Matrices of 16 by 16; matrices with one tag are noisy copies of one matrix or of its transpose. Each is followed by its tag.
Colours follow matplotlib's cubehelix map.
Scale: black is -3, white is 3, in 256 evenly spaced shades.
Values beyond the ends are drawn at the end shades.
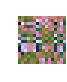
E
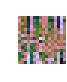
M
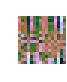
M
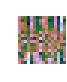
M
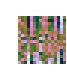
M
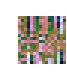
M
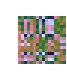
E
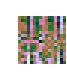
M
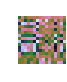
E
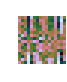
M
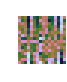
M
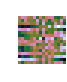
M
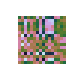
E
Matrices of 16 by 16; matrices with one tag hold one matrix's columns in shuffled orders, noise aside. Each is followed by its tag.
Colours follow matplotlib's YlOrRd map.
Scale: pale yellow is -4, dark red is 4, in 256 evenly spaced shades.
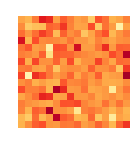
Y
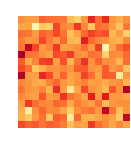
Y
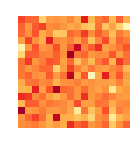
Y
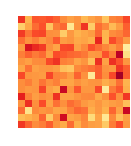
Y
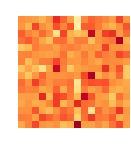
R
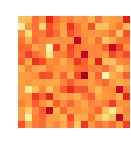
Y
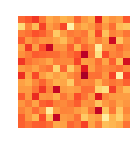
Y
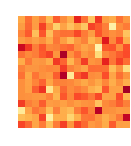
Y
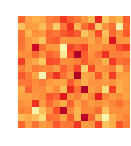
Y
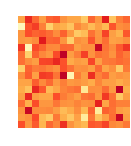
Y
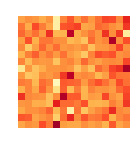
R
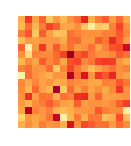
Y
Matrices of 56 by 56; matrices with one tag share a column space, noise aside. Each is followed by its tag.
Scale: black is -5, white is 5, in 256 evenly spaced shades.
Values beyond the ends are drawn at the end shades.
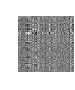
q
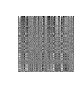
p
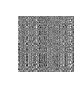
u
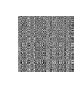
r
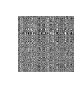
q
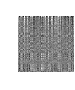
p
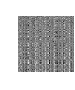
r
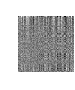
p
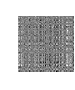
u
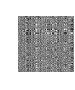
q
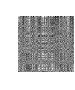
p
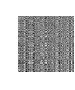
r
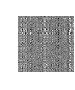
q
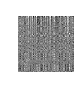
p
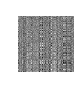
r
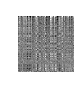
p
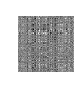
q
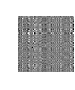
q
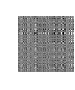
q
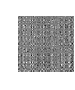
u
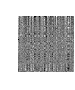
p
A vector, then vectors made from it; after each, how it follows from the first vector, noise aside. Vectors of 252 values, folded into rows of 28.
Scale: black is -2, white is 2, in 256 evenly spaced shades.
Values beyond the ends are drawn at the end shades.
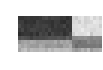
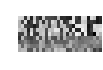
sign-scrambled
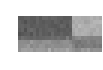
shrunk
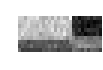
negated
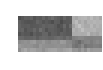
shrunk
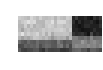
negated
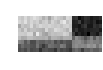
negated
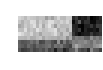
negated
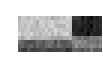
negated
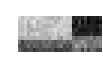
negated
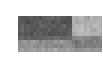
shrunk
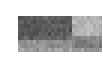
shrunk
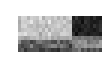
negated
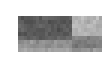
shrunk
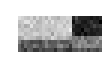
negated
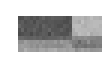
shrunk
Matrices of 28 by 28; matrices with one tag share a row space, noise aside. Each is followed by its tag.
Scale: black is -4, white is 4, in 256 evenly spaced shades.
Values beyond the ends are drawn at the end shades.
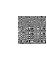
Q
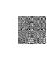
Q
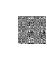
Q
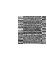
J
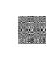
Q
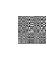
Q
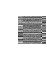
J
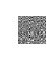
Q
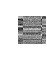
J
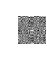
Q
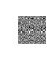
Q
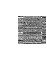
J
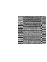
J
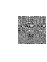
Q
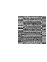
J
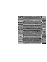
J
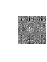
Q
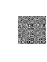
Q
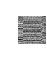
J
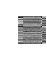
J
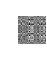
Q
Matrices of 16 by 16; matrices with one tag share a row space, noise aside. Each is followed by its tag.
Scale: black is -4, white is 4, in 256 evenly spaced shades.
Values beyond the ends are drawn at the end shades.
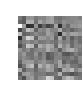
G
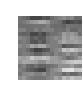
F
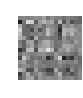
G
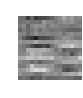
F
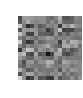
G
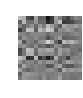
G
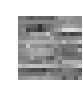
F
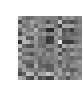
G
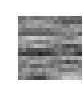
F
